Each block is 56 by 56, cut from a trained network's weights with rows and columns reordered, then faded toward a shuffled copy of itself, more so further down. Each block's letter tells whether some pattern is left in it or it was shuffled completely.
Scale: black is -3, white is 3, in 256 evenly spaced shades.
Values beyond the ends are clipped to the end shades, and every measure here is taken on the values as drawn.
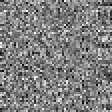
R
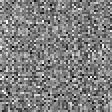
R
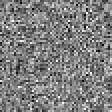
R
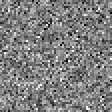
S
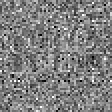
R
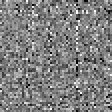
R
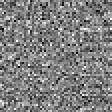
R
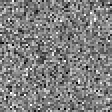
S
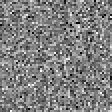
S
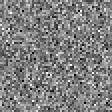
S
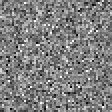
S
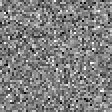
S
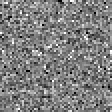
S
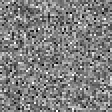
S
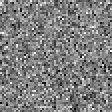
S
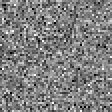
S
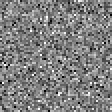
S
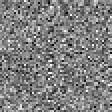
R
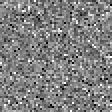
S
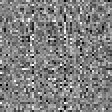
R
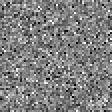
S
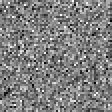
S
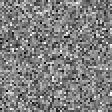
S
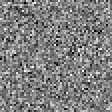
S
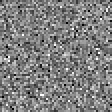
S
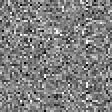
R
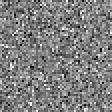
S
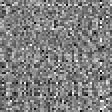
R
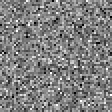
S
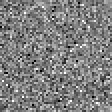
S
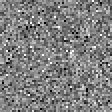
S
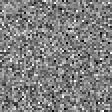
S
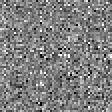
R
